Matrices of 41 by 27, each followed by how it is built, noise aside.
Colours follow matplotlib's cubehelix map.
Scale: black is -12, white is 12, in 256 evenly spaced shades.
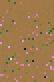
sparse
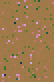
sparse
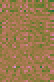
low rank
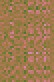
low rank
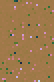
sparse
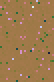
sparse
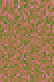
low rank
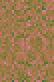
low rank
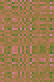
low rank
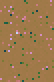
sparse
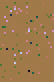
sparse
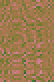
low rank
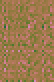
low rank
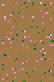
sparse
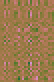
low rank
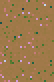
sparse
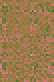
low rank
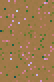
sparse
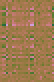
low rank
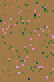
sparse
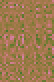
low rank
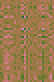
low rank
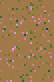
sparse
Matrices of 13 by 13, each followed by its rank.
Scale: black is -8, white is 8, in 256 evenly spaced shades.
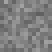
full rank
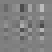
one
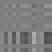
one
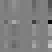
one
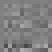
two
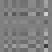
one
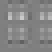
one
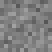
full rank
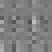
two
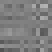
two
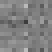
two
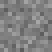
full rank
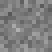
full rank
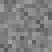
full rank
